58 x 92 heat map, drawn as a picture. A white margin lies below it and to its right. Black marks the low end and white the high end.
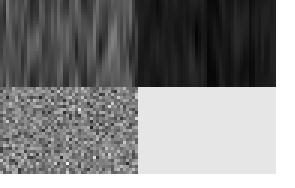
The table splits into 2 rows of 2 panels. Panel 1,1: low, streaked downward. Panel 1,2: very low, streaked downward, faint in contrast. Panel 2,1: middling, fine-grained, strong in contrast. Panel 2,2: very high, flat.
